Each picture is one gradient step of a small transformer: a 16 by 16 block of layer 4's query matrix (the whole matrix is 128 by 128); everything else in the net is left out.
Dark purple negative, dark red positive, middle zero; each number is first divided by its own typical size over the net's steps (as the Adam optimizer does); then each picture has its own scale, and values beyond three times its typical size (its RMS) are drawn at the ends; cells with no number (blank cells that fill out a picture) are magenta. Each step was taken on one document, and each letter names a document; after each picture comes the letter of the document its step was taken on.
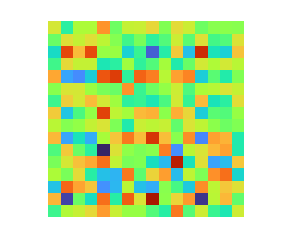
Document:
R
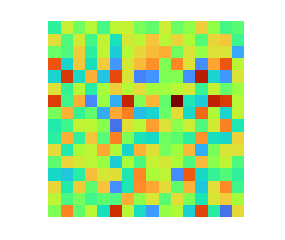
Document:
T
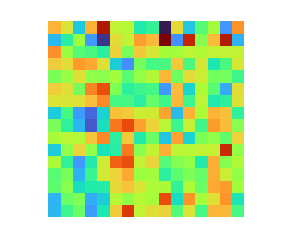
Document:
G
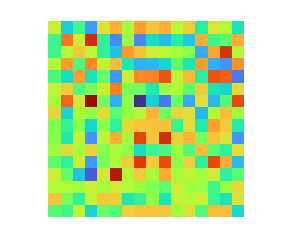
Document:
R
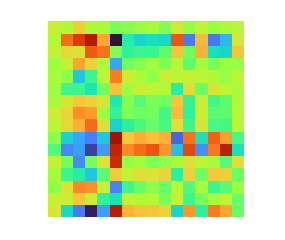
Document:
G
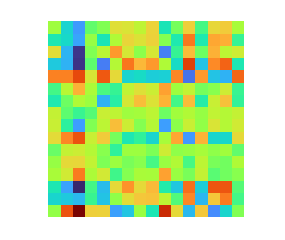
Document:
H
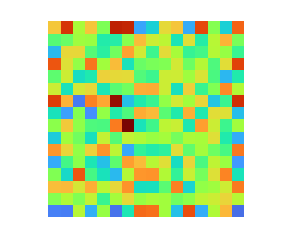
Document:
T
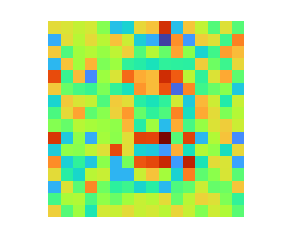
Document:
R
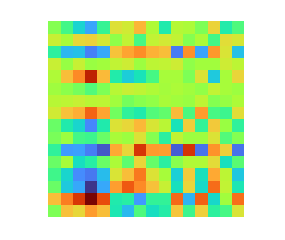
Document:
G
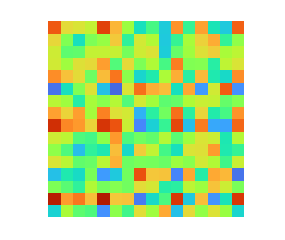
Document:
H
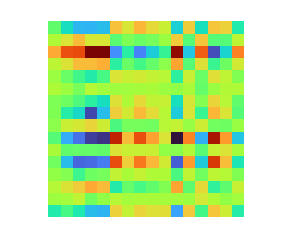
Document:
G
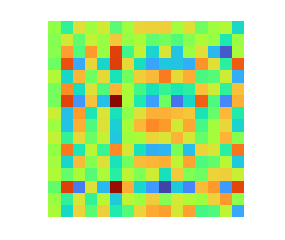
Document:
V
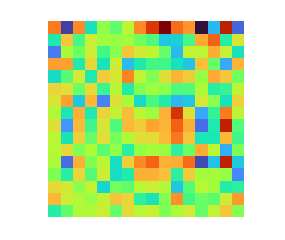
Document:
V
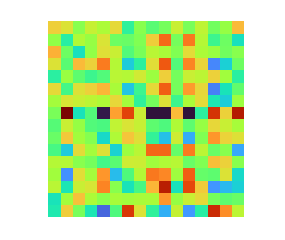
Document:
T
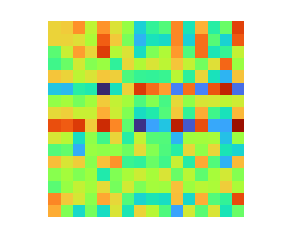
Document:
H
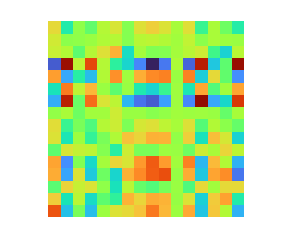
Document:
R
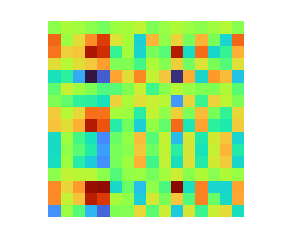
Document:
G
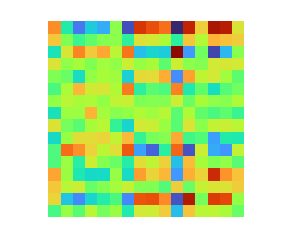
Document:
T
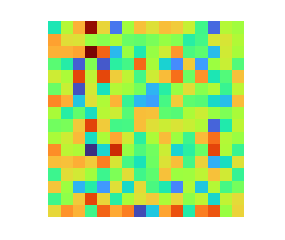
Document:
H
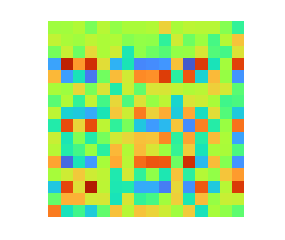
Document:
R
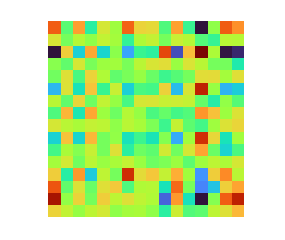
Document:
V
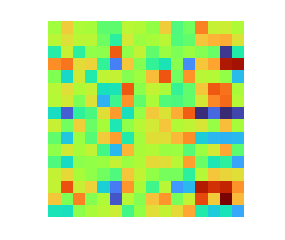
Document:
V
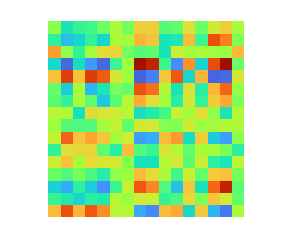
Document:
H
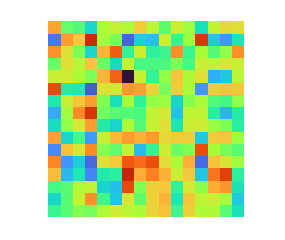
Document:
R
